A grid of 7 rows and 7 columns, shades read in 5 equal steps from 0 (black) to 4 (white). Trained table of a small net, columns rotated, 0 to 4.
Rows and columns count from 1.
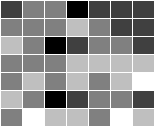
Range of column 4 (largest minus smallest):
3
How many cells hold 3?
13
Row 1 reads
1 2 2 0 1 1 1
